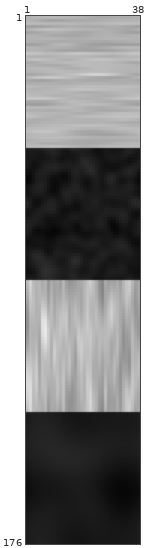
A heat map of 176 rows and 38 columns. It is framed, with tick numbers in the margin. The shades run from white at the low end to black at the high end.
The table splits into 4 rows of 1 panel. Panel 1,1: low, streaked across, faint in contrast. Panel 2,1: very high, blotchy, faint in contrast. Panel 3,1: low, streaked downward. Panel 4,1: very high, smooth, faint in contrast.
